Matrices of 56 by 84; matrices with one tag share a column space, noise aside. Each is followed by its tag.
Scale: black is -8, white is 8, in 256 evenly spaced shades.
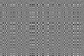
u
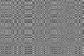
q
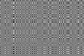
q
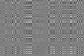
q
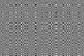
u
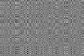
q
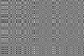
q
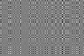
q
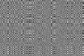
q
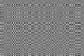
u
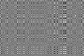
q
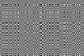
u
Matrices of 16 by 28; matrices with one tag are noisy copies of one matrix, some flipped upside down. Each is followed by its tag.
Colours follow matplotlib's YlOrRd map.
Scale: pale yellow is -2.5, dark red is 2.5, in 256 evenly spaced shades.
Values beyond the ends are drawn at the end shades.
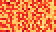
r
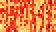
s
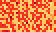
r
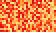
r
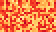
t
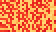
r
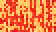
s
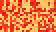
t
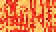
s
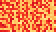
r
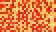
r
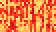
s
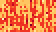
s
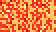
r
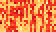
s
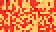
t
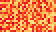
r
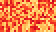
t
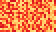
r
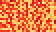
r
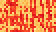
s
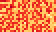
r
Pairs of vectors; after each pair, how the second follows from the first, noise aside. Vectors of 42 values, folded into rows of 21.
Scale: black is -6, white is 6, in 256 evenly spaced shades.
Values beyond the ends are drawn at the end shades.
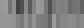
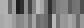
scaled up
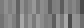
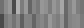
reversed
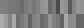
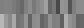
copied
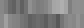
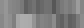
reversed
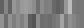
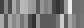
scaled up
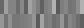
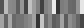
scaled up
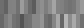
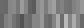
copied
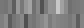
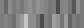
reversed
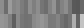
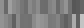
copied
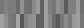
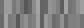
reversed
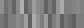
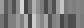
scaled up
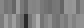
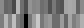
scaled up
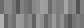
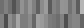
reversed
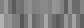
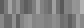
reversed
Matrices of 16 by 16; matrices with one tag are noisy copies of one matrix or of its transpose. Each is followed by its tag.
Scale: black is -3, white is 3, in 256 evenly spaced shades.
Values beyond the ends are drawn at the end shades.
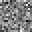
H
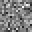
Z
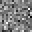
Z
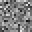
H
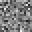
H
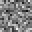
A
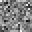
H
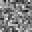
A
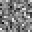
A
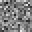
H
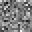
H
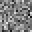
Z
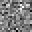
Z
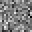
Z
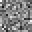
H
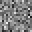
Z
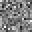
H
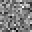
Z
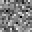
A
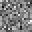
H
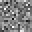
H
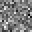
Z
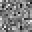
H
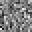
A
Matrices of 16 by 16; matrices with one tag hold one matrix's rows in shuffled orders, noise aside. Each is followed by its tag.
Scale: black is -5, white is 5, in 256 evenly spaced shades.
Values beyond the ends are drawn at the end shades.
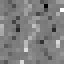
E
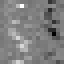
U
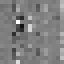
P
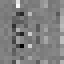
P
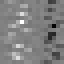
U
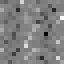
E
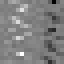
U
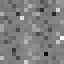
E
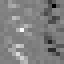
U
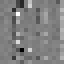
P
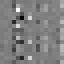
P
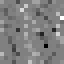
E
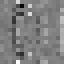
P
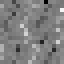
E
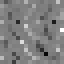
E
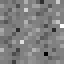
E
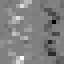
U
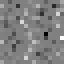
E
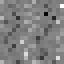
E
